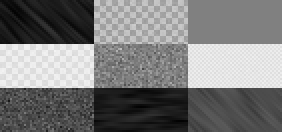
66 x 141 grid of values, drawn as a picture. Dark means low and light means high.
The table splits into 3 rows of 3 panels. Panel 1,1: very low, slanting down to the right, faint in contrast. Panel 1,2: high, checkered. Panel 1,3: middling, flat. Panel 2,1: very high, checkered, faint in contrast. Panel 2,2: middling, fine-grained. Panel 2,3: very high, checkered, faint in contrast. Panel 3,1: low, fine-grained. Panel 3,2: very low, streaked across, faint in contrast. Panel 3,3: low, slanting down to the right, faint in contrast.
